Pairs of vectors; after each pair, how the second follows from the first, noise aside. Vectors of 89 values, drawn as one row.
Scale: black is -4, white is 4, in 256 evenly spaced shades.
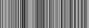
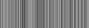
shrunk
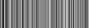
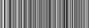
negated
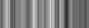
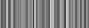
sign-scrambled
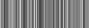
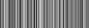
negated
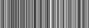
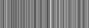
shrunk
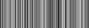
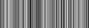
reversed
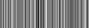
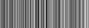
sign-scrambled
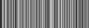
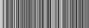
sign-scrambled
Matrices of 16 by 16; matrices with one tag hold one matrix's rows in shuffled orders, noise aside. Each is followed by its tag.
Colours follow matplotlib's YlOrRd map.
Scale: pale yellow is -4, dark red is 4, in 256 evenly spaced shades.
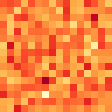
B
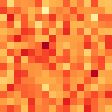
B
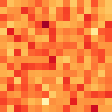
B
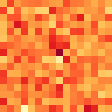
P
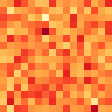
B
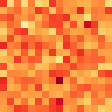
P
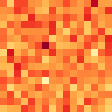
B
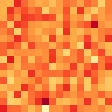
B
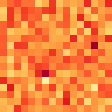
B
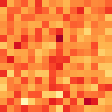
P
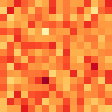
B
